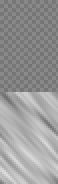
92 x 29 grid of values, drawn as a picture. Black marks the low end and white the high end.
It is made of 2 by 1 panels. Panel 1,1: middling, checkered, faint in contrast. Panel 2,1: high, slanting down to the right.
